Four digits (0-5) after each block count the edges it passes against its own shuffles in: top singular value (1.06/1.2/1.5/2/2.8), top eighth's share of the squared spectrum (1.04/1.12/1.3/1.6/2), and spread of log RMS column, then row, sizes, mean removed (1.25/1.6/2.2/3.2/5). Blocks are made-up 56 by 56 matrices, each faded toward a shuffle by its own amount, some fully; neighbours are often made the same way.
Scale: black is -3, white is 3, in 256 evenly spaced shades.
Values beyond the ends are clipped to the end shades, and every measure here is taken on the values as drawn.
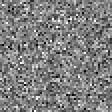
2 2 0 0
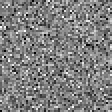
2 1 0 0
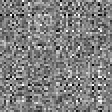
4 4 3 3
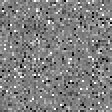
3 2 0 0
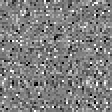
4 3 2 2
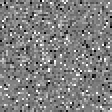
0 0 0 0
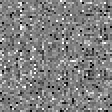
3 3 2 1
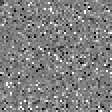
2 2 0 1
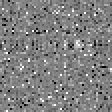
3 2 0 1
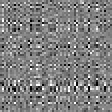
5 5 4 3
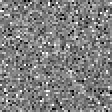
0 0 0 0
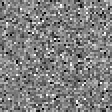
2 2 1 0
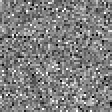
0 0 0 0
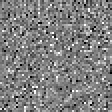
2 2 1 0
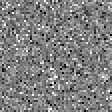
1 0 0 0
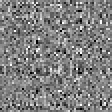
4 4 2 2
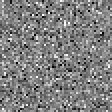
0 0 0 0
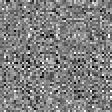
4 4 3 2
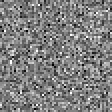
2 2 0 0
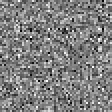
3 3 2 1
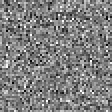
3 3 1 2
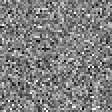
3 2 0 1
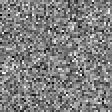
1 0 0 0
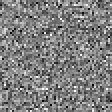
3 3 1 1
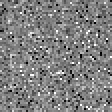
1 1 0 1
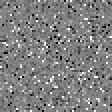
1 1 0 0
